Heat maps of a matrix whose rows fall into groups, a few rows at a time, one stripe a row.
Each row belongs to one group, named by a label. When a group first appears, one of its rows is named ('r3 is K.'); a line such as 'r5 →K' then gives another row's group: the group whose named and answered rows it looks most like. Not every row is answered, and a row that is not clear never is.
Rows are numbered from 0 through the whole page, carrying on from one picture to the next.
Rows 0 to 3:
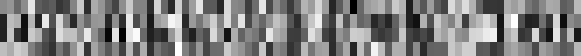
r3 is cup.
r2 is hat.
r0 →cup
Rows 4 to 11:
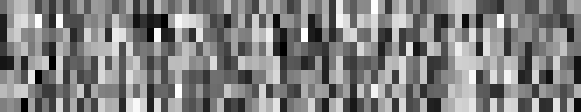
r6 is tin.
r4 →cup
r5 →tin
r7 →tin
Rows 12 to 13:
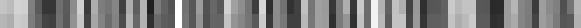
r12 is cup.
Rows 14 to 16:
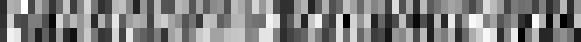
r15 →hat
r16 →hat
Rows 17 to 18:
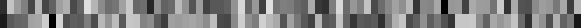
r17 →tin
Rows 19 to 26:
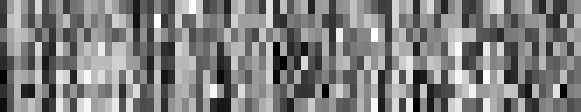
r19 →tin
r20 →tin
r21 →cup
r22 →tin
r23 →tin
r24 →tin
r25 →hat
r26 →tin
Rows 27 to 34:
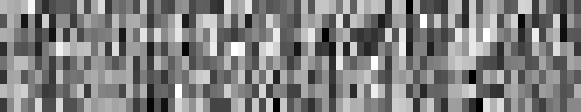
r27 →cup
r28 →hat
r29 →hat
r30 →hat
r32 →tin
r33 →cup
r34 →tin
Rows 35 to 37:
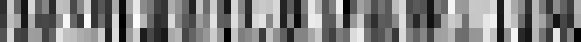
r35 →hat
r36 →hat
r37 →hat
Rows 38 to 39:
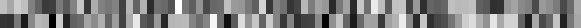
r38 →cup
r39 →hat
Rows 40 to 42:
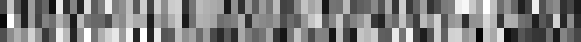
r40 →hat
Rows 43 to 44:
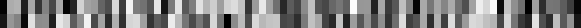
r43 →hat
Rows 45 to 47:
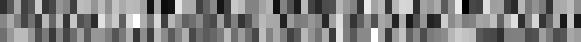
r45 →tin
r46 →hat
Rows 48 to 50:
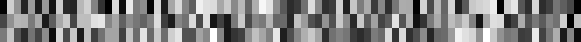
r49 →tin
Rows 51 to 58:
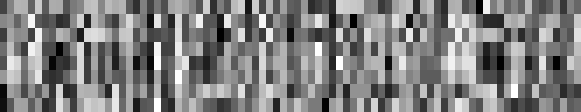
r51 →tin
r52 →cup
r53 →tin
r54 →cup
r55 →cup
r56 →cup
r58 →tin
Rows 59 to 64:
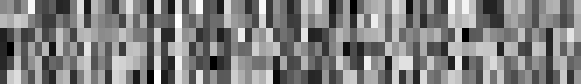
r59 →cup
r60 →cup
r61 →tin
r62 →hat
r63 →tin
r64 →tin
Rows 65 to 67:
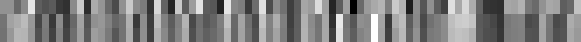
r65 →cup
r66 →cup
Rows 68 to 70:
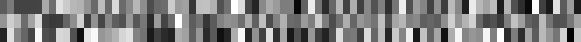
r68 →hat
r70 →tin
